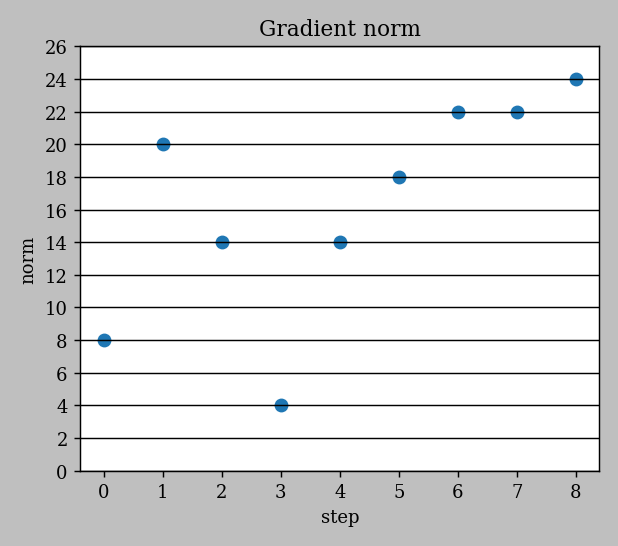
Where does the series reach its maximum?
8
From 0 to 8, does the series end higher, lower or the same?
higher
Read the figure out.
Title: Gradient norm
x-axis: step, ticks 0 1 2 3 4 5 6 7 8
y-axis: norm, ticks 0 2 4 6 8 10 12 14 16 18 20 22 24 26
Values:
8 20 14 4 14 18 22 22 24
